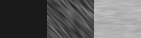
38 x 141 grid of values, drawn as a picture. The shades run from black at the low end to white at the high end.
It is made of 1 by 3 panels. Panel 1,1: very low, flat. Panel 1,2: low, slanting down to the right. Panel 1,3: high, streaked across, faint in contrast.
